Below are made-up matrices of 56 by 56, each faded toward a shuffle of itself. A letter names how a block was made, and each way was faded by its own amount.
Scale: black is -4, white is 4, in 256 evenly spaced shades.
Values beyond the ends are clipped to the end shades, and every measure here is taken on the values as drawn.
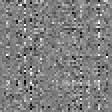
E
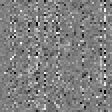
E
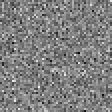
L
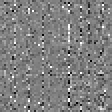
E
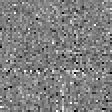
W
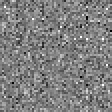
L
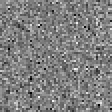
L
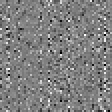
E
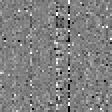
E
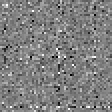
W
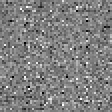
W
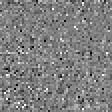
W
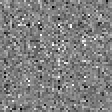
W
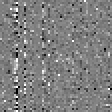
E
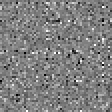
W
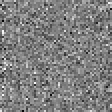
L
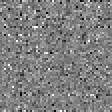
W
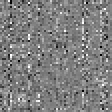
E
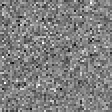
L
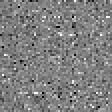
W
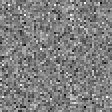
L
